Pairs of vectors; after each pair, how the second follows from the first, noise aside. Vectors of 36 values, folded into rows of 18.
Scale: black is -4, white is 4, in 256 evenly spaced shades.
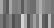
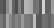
shuffled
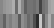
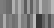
sign-scrambled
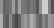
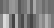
wrapped around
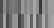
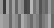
shuffled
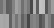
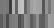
wrapped around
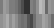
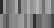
shuffled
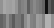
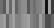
sign-scrambled
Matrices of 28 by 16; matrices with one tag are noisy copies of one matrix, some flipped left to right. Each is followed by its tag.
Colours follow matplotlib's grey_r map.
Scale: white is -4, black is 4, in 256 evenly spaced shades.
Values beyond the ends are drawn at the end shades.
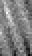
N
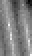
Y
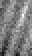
N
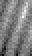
N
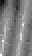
Y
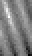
N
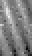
N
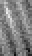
N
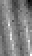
Y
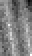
Y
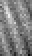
N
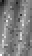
Y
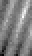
N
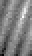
N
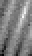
N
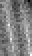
Y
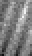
N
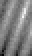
N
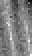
Y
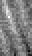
N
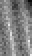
Y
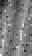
Y
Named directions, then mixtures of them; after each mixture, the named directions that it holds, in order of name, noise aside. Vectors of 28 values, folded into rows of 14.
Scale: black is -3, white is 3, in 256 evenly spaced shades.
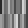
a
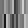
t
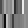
a, t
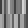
a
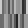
a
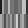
a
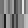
t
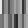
a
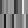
a, t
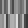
a, t
